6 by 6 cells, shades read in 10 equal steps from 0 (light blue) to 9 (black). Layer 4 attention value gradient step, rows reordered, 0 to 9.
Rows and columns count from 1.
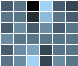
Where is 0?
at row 1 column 4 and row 6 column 3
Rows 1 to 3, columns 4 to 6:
0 5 6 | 1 4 5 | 3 5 4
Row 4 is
3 4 4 4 4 4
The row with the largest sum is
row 1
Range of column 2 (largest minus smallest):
1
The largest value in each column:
5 4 9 6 5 6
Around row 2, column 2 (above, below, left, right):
4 3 4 7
